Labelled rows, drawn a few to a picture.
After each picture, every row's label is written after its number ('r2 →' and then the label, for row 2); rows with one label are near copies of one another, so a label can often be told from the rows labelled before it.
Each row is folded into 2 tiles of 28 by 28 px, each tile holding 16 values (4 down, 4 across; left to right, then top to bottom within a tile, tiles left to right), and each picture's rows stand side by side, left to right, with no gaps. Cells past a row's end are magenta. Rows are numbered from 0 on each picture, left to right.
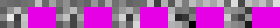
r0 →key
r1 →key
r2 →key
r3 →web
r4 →web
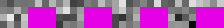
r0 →key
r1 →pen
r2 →pen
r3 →web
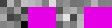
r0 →web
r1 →key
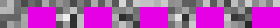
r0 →pen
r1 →key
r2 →web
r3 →key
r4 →web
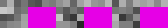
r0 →pen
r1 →web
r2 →web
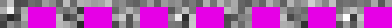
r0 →pen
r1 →web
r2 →key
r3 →key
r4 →pen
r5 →web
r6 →key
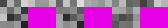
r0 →web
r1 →web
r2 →pen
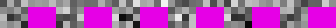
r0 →web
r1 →pen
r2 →web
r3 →key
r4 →web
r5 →pen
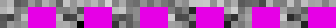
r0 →pen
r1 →web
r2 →pen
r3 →web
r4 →pen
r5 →web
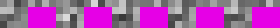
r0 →pen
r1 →key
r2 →pen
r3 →pen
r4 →pen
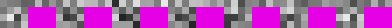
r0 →key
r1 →web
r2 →web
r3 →web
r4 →pen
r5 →pen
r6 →key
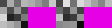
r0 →web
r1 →web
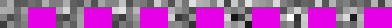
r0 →pen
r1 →pen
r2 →pen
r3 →web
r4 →web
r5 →key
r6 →key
